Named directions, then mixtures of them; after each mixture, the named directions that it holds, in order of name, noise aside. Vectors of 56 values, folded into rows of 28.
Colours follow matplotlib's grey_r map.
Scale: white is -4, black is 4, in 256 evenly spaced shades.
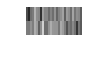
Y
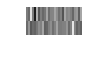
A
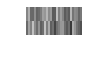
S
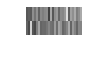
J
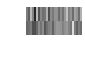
A, J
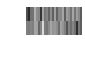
Y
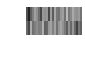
J, Y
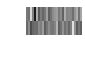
A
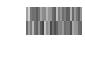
S, Y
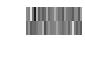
A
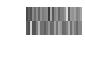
J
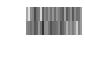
Y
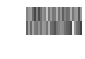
A, S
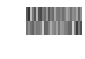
A, Y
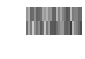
S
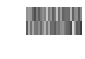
A, S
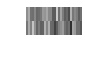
S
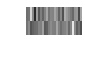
A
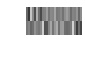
A, Y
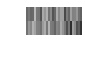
S, Y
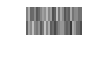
S
